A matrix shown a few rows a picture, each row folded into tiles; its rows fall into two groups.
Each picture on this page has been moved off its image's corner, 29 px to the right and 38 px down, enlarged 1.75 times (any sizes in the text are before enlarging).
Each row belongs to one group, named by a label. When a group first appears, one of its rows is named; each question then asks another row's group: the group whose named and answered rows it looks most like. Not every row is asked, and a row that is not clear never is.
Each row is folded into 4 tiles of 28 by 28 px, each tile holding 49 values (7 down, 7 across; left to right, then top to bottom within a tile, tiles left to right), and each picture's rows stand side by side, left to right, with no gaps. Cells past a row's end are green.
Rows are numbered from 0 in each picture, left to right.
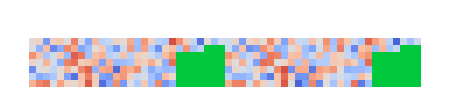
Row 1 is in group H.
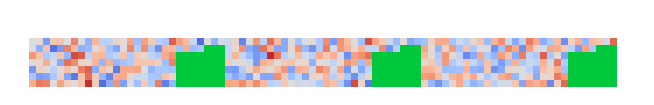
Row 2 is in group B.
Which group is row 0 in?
H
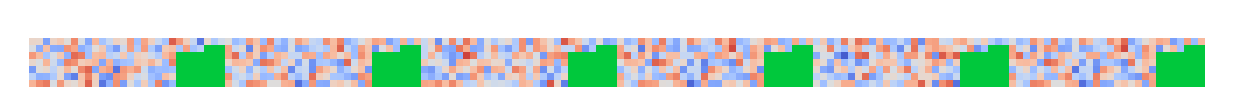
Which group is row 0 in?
H
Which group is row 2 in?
H
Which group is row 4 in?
H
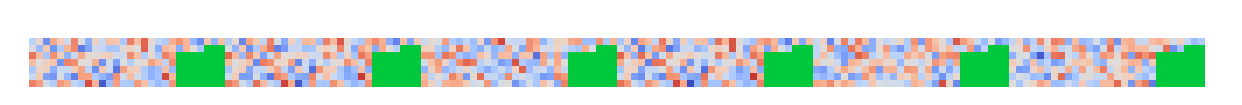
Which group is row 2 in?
B
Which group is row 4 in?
H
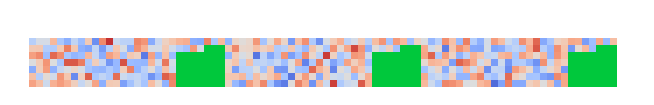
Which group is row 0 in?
B
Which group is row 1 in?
B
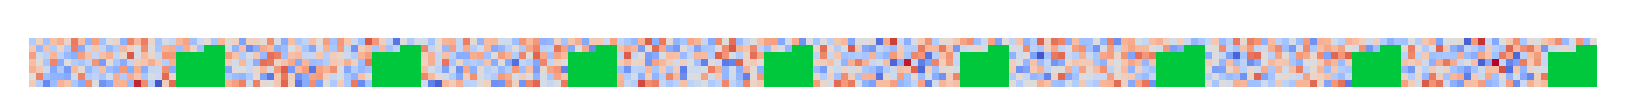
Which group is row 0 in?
H
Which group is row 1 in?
H
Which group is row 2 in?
B
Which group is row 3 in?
B
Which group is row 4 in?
B
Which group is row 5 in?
H
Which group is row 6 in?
H
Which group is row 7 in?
B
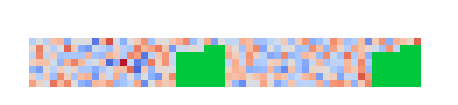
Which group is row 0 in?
B
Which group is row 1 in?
B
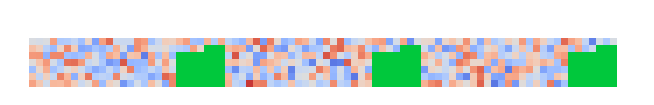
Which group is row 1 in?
B
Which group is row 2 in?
H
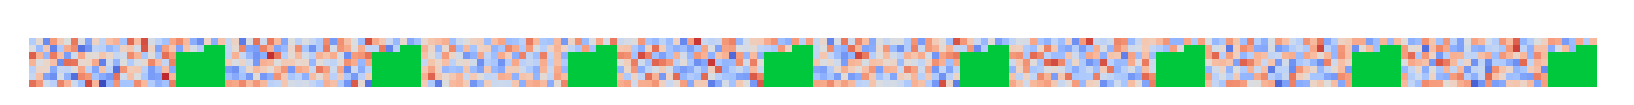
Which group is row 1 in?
H
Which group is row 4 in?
H
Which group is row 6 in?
B
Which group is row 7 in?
B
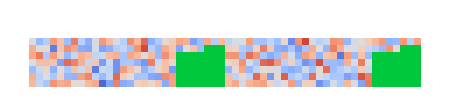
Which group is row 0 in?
B
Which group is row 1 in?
B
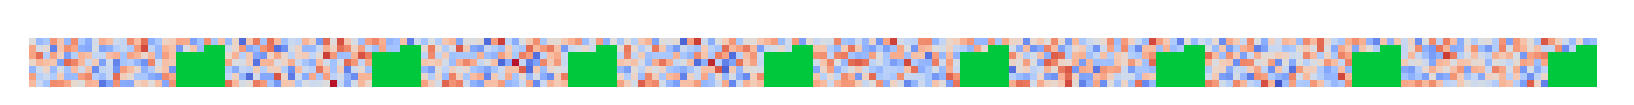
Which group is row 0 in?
B
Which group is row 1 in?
H
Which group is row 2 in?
B
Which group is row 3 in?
B
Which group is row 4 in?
B
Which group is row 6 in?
H
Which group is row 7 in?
H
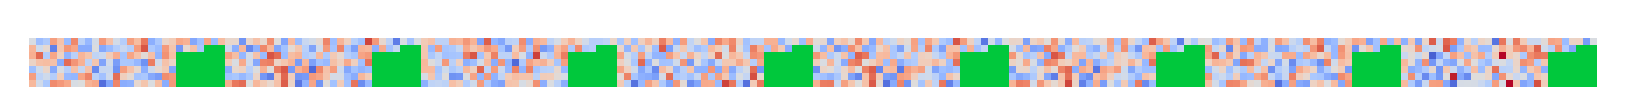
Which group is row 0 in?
B
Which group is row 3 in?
H
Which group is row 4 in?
H
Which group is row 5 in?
H
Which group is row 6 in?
B
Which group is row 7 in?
H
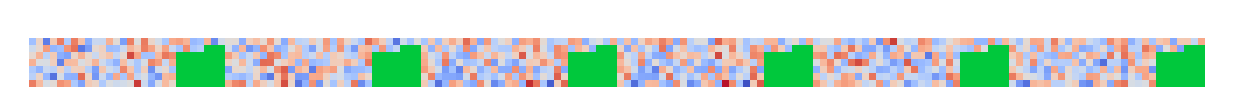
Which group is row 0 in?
H
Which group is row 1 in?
H
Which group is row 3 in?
H
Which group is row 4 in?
B
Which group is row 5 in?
B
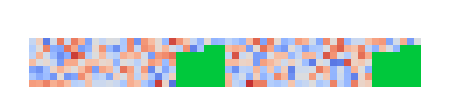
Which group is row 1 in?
B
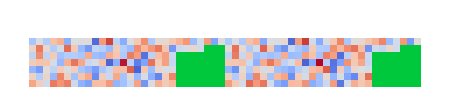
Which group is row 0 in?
B
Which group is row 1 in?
B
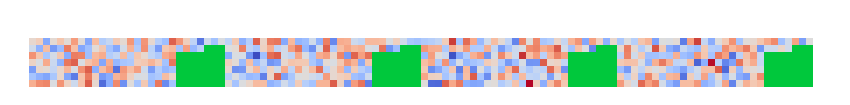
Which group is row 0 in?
H
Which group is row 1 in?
H
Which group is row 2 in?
B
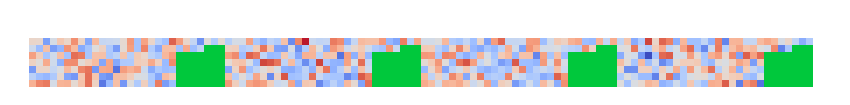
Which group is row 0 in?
H
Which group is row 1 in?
B
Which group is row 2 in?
B
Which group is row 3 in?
H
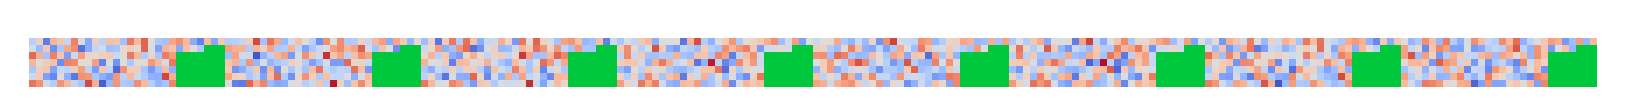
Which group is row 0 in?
H
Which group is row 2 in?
H
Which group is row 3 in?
B
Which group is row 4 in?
B
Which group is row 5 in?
B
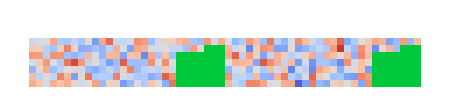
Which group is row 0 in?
B
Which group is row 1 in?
B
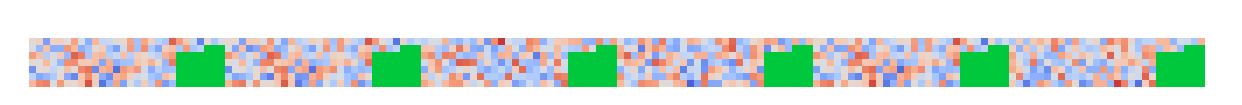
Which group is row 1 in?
H
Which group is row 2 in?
B
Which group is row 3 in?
B
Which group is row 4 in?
H
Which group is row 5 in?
H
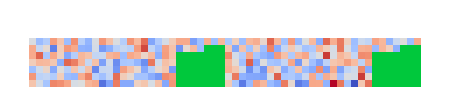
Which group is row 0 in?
B
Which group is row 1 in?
H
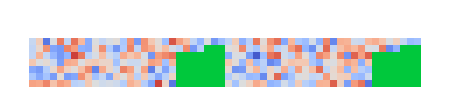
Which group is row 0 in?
H
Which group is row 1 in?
H
